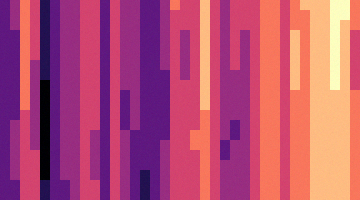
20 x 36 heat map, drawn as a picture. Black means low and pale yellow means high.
Calmest part: bottom right. Grain: streaks running down. Slope: up to the right.
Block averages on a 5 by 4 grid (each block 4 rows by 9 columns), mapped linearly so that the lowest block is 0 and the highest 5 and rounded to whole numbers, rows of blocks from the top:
1 1 3 5 / 0 1 2 5 / 0 0 2 5 / 0 0 2 5 / 0 0 2 5
